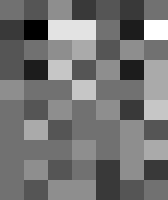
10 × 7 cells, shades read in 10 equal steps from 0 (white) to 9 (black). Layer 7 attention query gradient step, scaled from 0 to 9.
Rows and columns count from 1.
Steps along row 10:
up down same up down down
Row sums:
40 31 33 37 29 33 34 31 38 37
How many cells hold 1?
2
